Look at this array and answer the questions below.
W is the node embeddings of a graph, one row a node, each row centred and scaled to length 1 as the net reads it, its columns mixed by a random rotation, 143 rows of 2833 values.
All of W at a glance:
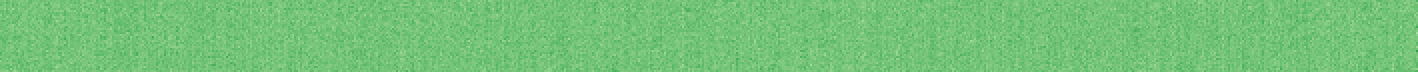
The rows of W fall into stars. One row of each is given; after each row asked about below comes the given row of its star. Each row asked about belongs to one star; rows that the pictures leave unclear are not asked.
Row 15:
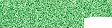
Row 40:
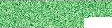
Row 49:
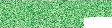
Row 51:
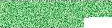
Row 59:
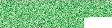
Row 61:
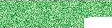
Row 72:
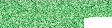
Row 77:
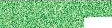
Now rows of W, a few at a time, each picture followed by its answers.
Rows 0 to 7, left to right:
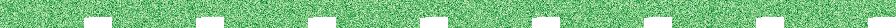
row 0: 59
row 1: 72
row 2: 15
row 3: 61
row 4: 40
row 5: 77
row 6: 15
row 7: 49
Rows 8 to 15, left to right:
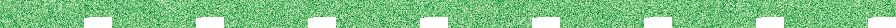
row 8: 77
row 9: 49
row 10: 40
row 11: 51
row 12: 59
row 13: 49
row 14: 77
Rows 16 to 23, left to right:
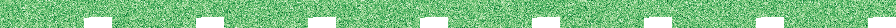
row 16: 40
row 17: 61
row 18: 51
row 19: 61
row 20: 40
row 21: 72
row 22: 40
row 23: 77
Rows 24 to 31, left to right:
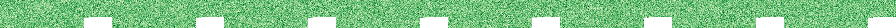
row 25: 77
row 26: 40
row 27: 49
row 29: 59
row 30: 59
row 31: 40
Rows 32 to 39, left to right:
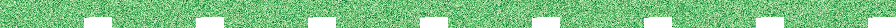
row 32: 15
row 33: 51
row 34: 59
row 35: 59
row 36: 40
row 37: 72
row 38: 51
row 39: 59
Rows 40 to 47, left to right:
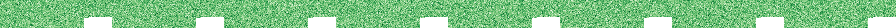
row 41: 40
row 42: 77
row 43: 49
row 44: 51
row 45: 15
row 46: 77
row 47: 49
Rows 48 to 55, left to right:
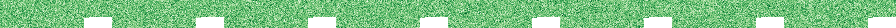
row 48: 15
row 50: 61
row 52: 72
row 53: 72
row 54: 59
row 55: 40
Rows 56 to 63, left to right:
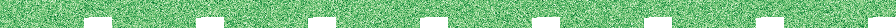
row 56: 40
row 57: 40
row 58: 61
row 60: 40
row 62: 40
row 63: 72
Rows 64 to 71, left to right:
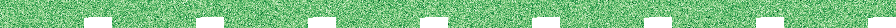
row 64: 59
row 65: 15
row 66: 49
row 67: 15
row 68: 59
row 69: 77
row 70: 59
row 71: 15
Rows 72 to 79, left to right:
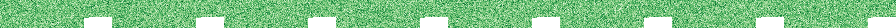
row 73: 77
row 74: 72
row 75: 72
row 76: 40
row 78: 77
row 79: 40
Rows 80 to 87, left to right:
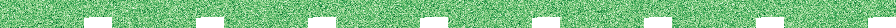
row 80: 59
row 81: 72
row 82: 51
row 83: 59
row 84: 15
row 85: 72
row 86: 77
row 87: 59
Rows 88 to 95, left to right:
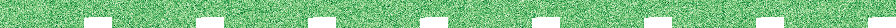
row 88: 59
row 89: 77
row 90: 72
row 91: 40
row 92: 15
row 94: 59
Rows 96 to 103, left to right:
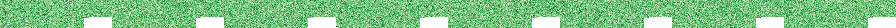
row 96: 49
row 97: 59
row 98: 77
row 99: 51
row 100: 15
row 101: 72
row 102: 15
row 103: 72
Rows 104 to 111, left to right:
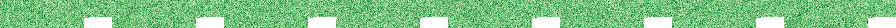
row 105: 51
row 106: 72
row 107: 72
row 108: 72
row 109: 49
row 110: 72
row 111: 61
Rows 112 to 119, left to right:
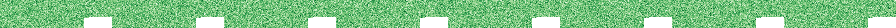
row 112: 77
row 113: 59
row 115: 15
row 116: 72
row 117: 49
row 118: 77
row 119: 51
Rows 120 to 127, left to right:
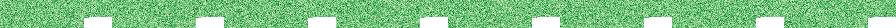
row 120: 61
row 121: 40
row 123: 49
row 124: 49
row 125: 51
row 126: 51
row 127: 61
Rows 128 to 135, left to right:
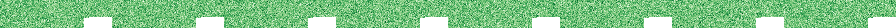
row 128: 49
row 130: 77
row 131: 72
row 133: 77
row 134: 15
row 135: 72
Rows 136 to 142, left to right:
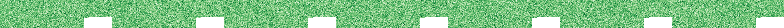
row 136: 77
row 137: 59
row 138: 49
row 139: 77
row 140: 49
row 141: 15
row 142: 59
